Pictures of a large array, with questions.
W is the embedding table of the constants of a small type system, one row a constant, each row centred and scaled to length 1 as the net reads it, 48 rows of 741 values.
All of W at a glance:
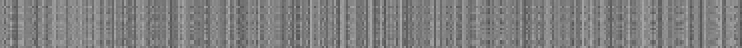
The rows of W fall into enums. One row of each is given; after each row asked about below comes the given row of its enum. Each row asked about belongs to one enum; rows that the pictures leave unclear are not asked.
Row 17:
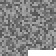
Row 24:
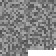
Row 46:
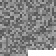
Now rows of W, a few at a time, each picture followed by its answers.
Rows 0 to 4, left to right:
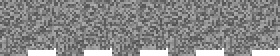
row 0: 46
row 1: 24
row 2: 24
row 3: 46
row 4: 46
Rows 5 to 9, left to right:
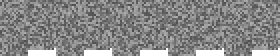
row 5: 24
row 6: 17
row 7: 17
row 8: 46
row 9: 24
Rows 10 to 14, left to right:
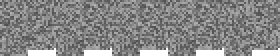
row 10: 46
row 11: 24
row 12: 24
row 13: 24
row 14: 17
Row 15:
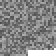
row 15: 46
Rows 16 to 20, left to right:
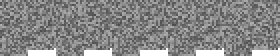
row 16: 46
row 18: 46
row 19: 46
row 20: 24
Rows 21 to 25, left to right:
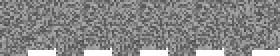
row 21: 46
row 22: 24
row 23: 24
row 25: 17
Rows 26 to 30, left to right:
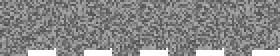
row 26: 46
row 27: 17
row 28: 24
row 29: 24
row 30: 17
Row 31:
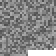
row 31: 46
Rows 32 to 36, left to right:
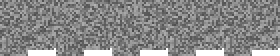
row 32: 46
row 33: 24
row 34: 17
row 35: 46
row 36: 46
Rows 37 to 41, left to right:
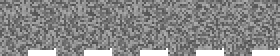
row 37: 17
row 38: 17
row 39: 17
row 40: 24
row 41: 24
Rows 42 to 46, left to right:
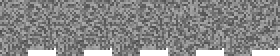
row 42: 24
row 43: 24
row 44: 24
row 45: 17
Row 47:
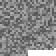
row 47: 46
